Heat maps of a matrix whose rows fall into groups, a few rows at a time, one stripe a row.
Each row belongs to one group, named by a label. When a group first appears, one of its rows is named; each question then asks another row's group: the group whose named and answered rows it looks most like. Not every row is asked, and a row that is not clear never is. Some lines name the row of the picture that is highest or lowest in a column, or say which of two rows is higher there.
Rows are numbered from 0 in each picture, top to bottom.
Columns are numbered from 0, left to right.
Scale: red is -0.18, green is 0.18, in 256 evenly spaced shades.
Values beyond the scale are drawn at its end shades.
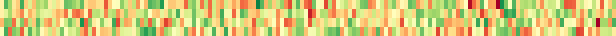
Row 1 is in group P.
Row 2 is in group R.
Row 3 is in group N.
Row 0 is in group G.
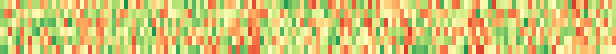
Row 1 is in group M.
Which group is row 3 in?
N
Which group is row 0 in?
P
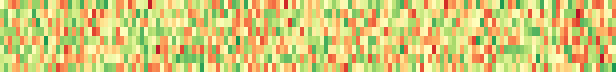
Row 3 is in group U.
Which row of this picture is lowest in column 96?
3
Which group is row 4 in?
M
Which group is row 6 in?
P
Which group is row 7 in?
R
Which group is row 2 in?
G
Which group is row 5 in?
N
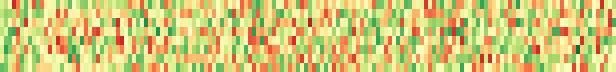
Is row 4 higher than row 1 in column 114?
Yes
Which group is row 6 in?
U
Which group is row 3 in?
U
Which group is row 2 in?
R
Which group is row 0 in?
G
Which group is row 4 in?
R
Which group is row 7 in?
P
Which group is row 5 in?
R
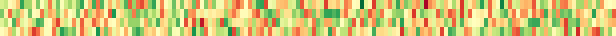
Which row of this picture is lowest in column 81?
0
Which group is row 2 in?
U
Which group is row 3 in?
M
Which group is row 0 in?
G
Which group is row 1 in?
N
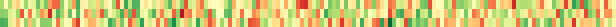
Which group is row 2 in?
P
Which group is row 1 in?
N
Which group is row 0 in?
U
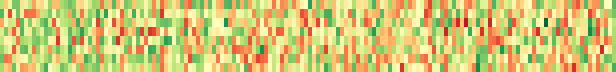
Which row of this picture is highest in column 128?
5
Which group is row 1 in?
M
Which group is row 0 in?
M
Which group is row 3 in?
R
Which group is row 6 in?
M
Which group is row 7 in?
M
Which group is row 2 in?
U
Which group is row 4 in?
U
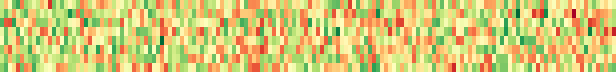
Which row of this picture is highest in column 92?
5
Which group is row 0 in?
N
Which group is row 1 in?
G
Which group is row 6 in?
N
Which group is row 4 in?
G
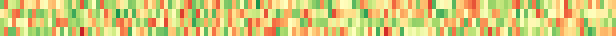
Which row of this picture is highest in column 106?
1
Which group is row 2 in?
R
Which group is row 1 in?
G
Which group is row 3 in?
U
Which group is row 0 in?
M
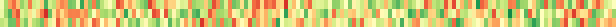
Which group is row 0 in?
R
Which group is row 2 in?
U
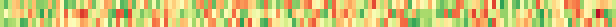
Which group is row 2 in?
P
